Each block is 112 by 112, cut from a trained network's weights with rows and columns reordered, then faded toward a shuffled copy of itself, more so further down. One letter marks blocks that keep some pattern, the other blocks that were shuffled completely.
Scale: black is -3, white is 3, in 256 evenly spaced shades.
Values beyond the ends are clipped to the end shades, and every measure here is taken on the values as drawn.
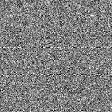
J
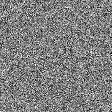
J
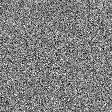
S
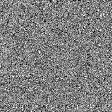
J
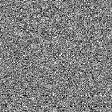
J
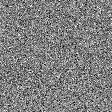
S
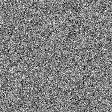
S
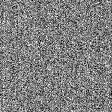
J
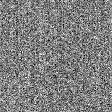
J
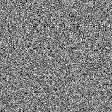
J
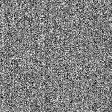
J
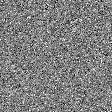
S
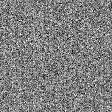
J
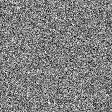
S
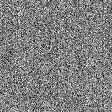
J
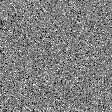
S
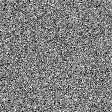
S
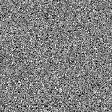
J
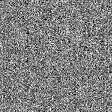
J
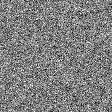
S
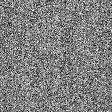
J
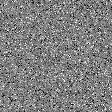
S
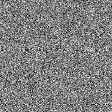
J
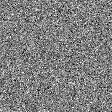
S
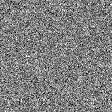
J
